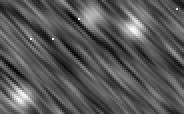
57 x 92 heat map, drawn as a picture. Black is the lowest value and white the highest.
There are four isolated cells, each far higher than the cells round it. The halves do not mirror each other. Three bumps rise from the field. The values are skewed, with a long tail toward high values. Streaks slant down to the right. No row or column stands out. There is no overall slope.
